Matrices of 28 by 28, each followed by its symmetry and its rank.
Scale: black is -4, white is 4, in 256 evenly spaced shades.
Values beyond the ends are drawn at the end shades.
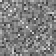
symmetric, full rank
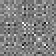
symmetric, rank three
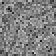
symmetric, full rank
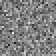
neither, full rank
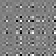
symmetric, rank two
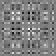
symmetric, rank two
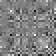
symmetric, rank three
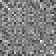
symmetric, rank three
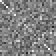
symmetric, full rank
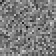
symmetric, full rank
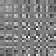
symmetric, rank two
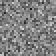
neither, full rank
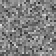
neither, full rank
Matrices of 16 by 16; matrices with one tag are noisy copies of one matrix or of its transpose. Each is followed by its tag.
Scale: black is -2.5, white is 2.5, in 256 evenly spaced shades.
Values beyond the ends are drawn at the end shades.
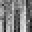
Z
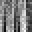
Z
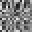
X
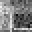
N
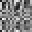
X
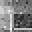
N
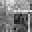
N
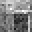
N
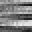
Z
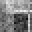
N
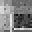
N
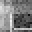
N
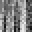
Z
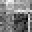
N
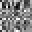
X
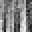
Z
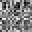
X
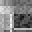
N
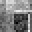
N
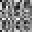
X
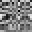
X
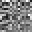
X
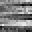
Z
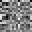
X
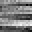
Z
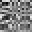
X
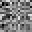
X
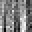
Z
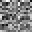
X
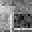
N
